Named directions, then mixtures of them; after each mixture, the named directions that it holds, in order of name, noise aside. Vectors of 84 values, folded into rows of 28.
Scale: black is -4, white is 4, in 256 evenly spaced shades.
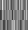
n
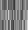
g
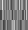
n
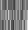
g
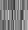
g, n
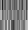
g, n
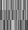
g, n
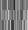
g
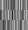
g, n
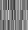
g, n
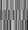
g, n
